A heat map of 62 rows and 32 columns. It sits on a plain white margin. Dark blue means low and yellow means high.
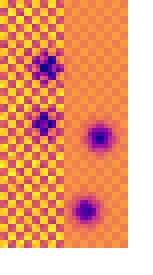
No row or column stands out. There are four dips. The right part is calmer, past a seam about 50% of the way across. No overall slope runs across the table. Overall the values sit about 70% of the way up the scale.
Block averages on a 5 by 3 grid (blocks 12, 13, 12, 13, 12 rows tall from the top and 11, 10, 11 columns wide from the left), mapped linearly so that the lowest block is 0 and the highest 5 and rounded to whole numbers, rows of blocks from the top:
555 / 315 / 220 / 554 / 532
